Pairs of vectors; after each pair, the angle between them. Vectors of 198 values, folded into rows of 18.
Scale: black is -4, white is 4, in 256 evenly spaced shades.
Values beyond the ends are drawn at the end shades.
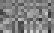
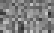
nearly parallel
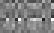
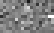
orthogonal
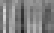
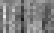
nearly parallel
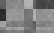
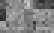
nearly parallel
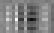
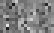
partly opposed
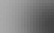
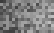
partly opposed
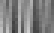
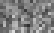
partly opposed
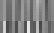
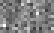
partly aligned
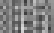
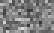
orthogonal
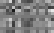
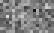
partly opposed
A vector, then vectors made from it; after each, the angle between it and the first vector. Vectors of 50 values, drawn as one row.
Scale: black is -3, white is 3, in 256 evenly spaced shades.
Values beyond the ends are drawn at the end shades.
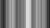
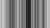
nearly opposite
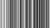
partly opposed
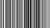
partly opposed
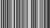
partly aligned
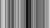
nearly opposite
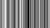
partly opposed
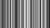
partly aligned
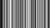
partly aligned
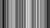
nearly parallel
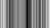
nearly opposite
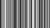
orthogonal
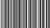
orthogonal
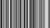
orthogonal
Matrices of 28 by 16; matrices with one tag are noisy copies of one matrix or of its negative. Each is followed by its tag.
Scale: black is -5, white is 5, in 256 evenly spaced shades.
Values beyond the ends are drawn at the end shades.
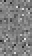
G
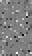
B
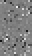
G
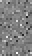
B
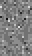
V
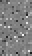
B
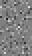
V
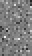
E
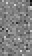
E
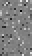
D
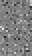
E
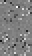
G
